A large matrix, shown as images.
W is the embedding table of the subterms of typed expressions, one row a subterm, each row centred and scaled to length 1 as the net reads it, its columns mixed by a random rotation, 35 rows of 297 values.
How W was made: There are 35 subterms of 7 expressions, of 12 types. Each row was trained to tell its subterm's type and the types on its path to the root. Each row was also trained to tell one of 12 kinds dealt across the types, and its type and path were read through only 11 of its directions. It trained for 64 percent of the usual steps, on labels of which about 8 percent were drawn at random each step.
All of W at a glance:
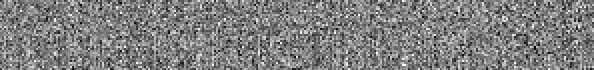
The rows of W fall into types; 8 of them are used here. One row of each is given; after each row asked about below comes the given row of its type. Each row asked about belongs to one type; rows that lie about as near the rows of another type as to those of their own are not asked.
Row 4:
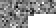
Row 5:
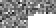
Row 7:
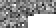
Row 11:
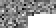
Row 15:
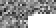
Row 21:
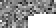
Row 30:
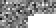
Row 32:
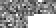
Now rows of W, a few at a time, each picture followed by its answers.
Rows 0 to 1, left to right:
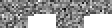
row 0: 32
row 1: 7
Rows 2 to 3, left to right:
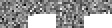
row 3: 4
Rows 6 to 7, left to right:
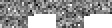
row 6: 30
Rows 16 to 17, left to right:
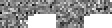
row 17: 30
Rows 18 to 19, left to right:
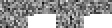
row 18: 7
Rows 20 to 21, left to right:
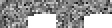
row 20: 11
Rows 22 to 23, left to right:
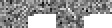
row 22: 21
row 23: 30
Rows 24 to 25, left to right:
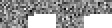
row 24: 32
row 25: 7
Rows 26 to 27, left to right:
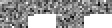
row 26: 4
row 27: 21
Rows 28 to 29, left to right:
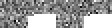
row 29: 32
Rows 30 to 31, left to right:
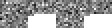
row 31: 32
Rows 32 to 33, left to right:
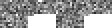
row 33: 4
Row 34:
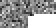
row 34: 30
